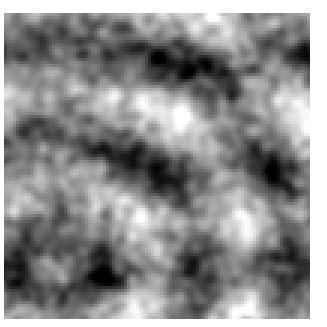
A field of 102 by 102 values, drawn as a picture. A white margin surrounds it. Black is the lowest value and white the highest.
Slope: none. Rings: centred on the bottom left. Stripes: horizontal, repeating 3 times. Average level on the scale: 50%.
